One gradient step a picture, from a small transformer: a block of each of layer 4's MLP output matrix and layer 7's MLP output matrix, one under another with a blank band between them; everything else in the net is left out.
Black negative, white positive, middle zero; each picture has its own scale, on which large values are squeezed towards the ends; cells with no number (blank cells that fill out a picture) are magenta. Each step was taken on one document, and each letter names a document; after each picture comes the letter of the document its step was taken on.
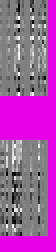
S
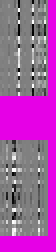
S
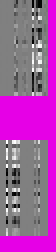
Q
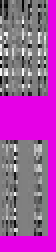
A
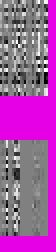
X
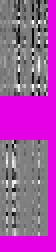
S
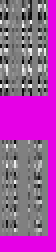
A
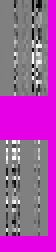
Q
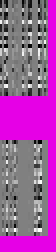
A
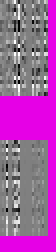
X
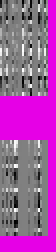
A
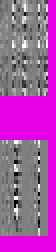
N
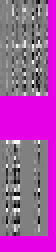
Q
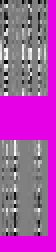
A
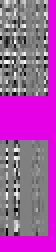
X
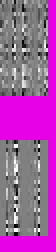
N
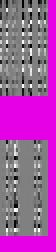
A
